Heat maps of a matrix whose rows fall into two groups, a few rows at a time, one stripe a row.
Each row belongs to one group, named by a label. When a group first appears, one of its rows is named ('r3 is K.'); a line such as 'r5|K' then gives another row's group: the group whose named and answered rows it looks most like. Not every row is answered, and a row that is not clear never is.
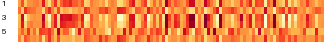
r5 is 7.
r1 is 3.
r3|3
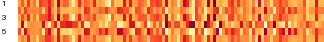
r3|7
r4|3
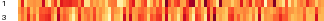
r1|3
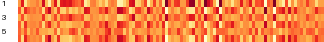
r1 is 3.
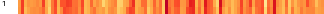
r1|3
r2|3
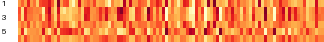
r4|7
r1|7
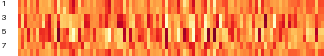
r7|3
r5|7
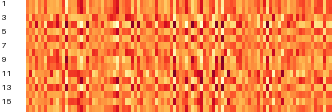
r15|3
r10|7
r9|7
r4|7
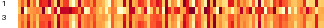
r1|7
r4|7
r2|3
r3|7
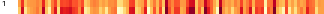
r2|3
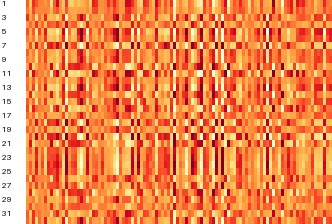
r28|3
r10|3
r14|3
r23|7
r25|7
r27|7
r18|7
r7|7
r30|3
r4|7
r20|7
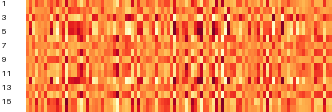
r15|7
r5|3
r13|7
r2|3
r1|7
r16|7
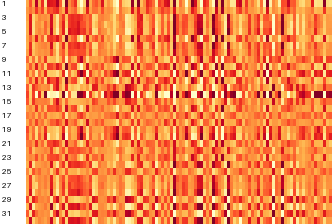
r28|3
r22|3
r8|3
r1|7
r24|3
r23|7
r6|7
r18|7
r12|7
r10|7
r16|7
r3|3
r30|3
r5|3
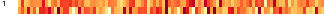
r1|3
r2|7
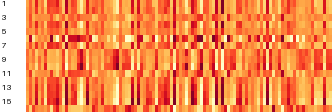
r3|3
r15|7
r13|7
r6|3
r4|7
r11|3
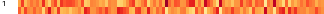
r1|3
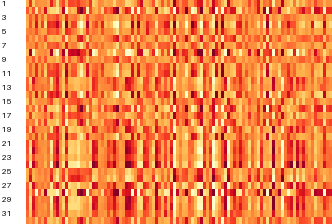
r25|3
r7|7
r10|7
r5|7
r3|7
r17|3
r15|3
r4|7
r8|3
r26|3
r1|3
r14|7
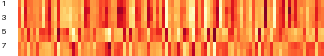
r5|7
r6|7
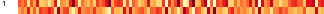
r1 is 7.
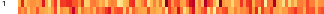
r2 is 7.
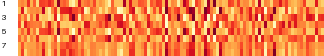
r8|3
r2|3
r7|3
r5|7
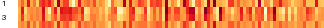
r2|3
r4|7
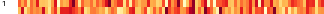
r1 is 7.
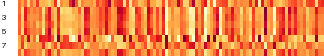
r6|7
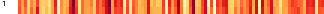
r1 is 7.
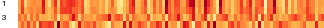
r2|3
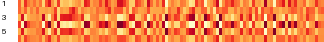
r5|3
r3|3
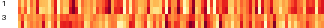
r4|3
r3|3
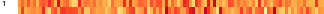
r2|3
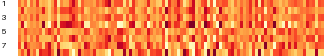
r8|7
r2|3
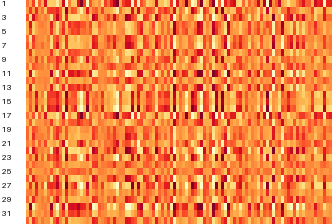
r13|3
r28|7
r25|3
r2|7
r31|3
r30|3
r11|3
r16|7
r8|3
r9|7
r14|7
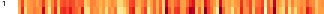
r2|3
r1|3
